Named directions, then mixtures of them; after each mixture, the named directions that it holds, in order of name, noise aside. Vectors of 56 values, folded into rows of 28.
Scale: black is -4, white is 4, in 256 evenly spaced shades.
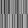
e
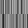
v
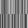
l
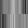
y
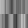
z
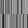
v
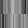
y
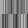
v, z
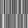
v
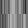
e, y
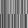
l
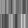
y, z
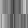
y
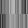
l, y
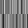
v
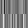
e, v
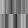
z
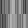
e, y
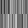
e, z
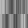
z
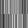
e, y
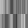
z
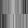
y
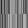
e, y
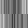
e, y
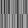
e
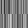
e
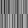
e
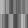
z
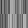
e, y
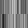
v, y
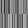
e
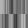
z
